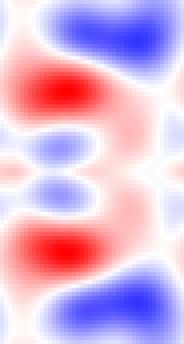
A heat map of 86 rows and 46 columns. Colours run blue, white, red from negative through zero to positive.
Histogram: bell-shaped. Lone odd cells: none. Calmest part: middle right. Mirror symmetry: top to bottom.
